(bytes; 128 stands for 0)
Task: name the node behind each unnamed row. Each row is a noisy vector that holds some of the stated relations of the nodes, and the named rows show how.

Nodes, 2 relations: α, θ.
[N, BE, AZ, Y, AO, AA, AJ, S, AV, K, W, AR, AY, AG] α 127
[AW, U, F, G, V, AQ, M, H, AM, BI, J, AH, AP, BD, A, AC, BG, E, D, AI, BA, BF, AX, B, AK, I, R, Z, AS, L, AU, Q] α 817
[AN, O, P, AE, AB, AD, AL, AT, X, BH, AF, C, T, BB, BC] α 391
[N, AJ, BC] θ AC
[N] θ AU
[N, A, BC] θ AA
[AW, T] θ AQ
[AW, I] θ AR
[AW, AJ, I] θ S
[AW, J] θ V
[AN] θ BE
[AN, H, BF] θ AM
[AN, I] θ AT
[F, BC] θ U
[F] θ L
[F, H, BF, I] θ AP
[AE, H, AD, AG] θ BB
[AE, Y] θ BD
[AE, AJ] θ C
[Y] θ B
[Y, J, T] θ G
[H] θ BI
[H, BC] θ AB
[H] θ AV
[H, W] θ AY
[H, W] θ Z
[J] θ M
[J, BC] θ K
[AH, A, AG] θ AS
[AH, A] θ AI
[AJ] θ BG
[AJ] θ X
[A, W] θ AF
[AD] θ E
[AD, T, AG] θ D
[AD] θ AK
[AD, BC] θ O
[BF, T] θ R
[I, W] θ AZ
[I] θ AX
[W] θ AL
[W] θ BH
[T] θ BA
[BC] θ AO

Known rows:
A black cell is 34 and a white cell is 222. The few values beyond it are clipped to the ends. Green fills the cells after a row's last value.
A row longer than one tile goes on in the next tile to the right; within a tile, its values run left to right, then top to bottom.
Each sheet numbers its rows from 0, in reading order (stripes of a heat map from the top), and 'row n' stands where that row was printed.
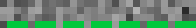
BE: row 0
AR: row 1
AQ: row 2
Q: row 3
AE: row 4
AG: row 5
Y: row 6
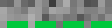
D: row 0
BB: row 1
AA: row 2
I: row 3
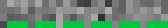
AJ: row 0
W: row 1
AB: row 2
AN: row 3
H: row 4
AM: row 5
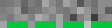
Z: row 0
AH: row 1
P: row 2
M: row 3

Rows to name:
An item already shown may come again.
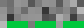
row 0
M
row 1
Y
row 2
AE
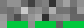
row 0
BC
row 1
AN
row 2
AG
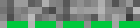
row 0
J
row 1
B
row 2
F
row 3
AU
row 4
T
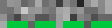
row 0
BC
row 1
S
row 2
AT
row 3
N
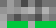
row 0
AB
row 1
L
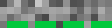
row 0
BG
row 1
X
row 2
BE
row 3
U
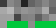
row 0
AT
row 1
AX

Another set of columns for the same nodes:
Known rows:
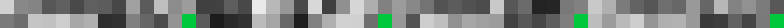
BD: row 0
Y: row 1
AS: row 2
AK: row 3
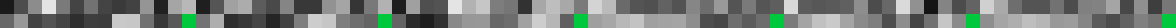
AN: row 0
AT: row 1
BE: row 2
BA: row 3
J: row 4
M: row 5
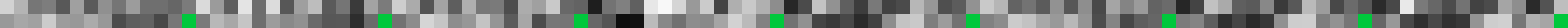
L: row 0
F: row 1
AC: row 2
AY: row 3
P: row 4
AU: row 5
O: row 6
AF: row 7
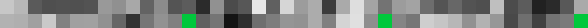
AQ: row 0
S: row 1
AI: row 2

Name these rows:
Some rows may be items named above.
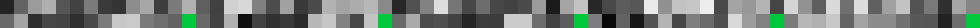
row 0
AT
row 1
AE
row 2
AN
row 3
AG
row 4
F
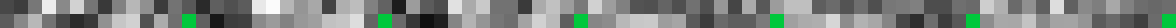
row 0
BC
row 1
AA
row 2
BE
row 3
B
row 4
R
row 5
U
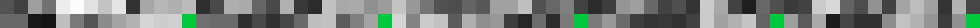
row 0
W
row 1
C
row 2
D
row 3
T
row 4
AD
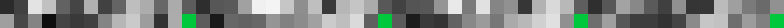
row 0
BB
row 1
N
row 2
AJ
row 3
X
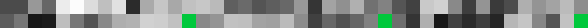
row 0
W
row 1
BG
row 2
AE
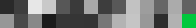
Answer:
BB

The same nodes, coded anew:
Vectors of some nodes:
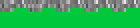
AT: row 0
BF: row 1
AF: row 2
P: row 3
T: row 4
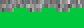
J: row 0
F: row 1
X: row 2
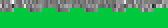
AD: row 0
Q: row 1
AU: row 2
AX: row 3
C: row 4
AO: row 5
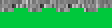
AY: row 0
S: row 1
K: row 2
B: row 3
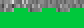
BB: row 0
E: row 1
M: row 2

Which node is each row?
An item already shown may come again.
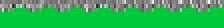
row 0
N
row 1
F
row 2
U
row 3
AJ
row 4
X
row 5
O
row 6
T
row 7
BC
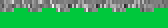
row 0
X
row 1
AN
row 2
W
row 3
W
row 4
AG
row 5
BG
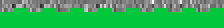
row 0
AA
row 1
BE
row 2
AU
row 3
Y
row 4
D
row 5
AE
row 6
O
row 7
R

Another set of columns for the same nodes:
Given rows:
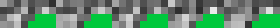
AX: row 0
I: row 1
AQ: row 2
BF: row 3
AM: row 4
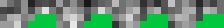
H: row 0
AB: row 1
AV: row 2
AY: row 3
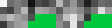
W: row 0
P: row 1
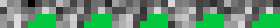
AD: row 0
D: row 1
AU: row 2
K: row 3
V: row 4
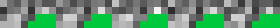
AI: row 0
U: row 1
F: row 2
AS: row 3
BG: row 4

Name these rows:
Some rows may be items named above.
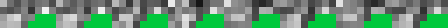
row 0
F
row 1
F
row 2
BG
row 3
T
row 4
AJ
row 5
AU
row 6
AJ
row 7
AU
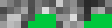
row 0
B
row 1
N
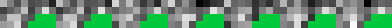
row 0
M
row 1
M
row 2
Y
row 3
AN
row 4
AA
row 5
AT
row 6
BB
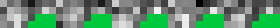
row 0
O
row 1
BE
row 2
J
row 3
AE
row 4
AC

